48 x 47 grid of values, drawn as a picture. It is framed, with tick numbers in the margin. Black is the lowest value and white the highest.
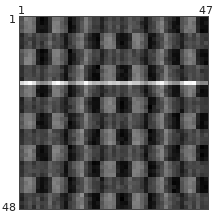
On average the colour sits 30% of the way up the scale. Stripes running up and down repeat 7 times from left to right. No overall slope runs across the table. Row 17 stands out from the rest.
